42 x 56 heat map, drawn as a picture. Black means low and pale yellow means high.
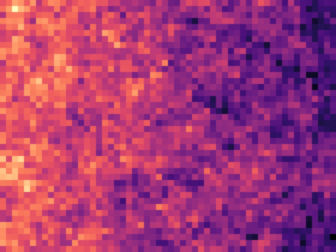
There is an overall slope up to the left. No regular stripes run through it. The values follow a bell shape.
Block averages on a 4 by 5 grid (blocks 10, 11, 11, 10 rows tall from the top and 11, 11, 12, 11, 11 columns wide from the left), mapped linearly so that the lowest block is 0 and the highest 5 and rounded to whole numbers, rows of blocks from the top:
54210 | 54210 | 53221 | 43220
